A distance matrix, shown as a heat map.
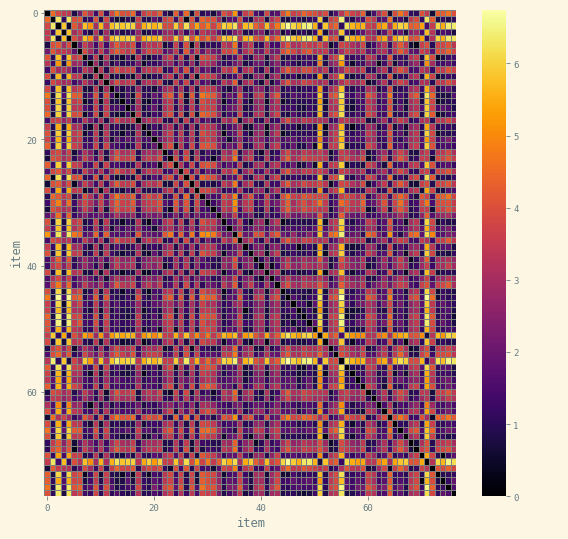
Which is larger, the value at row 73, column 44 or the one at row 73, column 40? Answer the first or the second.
the second
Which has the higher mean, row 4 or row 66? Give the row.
4
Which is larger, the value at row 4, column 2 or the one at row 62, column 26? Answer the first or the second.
the second
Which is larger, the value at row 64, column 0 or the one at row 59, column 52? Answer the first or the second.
the second
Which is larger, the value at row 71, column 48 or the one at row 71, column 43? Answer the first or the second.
the first
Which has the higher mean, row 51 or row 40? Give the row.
51
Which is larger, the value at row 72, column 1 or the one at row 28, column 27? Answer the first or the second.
the first
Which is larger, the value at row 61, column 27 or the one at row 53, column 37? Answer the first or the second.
the second
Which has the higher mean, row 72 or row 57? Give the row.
72
